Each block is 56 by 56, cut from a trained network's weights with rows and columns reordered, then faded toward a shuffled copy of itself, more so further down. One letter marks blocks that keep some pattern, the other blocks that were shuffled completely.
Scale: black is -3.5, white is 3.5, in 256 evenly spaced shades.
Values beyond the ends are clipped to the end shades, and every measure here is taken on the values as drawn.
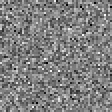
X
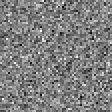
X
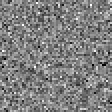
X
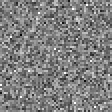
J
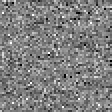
X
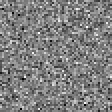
J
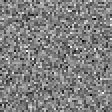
J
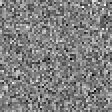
J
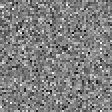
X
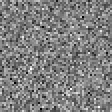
J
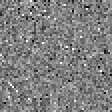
X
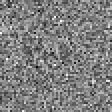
J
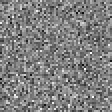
J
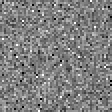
J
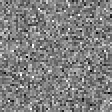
J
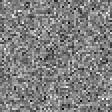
J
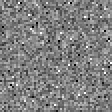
J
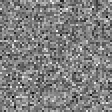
X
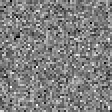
J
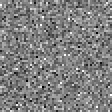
X
